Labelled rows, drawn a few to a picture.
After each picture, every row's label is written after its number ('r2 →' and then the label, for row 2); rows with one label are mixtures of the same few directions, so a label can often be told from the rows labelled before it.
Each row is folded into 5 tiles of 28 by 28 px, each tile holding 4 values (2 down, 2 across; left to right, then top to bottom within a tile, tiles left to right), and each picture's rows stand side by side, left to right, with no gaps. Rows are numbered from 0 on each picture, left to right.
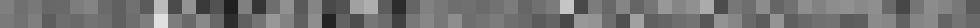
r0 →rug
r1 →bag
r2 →rug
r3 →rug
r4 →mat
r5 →mat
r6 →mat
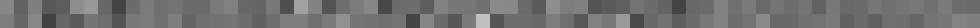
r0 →rug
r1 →rug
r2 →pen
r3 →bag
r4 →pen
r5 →bag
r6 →rug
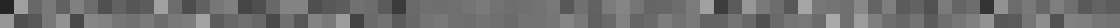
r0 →mat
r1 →pen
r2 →pen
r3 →mat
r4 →mat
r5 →pen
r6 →bag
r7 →mat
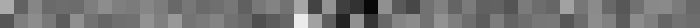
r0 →mat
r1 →rug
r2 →bag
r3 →bag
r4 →mat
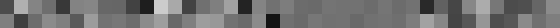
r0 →mat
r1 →pen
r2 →pen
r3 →mat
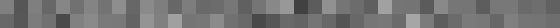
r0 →bag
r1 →rug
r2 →pen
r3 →mat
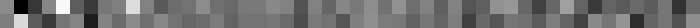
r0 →mat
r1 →mat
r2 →bag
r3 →rug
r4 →pen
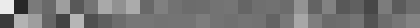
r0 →mat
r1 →pen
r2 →bag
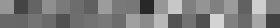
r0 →pen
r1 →pen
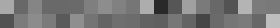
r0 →mat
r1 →pen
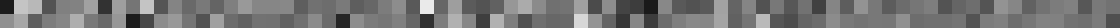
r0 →pen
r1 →mat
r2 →bag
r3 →mat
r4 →bag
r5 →bag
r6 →pen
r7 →pen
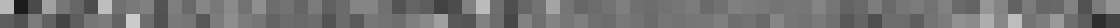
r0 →pen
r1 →bag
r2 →rug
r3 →mat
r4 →mat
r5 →pen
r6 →rug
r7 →rug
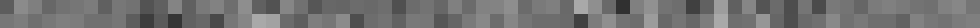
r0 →pen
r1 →rug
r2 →pen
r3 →bag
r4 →mat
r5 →bag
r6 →pen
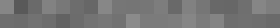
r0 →pen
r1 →rug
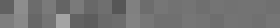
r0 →bag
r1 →mat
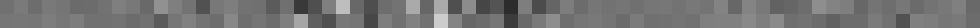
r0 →rug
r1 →mat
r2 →mat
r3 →bag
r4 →mat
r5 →rug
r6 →bag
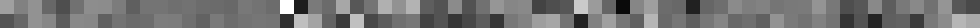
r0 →mat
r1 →bag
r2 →mat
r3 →rug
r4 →mat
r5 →pen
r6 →rug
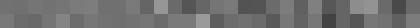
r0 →bag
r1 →pen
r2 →rug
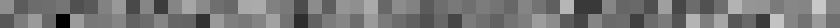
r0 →bag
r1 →pen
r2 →bag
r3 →rug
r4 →pen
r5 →pen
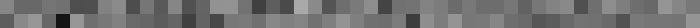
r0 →bag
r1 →rug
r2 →pen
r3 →rug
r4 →pen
